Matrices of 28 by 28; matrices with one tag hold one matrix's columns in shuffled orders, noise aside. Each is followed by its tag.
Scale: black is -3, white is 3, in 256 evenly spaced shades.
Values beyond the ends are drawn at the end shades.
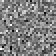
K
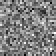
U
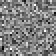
K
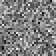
K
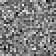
K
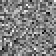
K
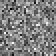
U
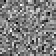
K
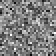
U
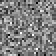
U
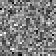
U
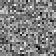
K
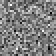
K
